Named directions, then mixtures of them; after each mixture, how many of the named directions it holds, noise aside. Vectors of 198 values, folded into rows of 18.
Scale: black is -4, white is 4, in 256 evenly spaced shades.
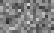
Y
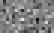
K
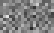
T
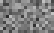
three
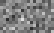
three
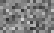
three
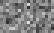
one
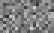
one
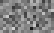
two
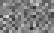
one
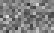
two
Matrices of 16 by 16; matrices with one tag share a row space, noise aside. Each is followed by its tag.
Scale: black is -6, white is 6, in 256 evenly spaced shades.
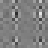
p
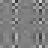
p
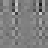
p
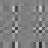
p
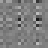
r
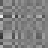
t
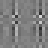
p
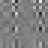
p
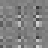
r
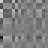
t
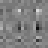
r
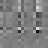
r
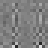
p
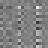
r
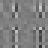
p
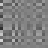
t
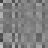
t
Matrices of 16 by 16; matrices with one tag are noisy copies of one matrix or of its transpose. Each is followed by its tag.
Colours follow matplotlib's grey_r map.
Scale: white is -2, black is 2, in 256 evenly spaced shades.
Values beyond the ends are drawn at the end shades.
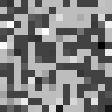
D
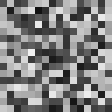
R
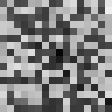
R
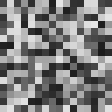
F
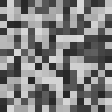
F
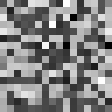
R
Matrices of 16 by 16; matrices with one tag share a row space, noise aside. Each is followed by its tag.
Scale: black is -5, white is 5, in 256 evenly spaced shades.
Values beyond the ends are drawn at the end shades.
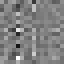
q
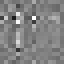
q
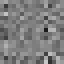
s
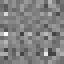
s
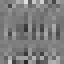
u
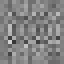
u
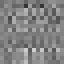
u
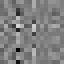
q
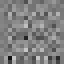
u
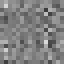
s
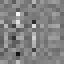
q
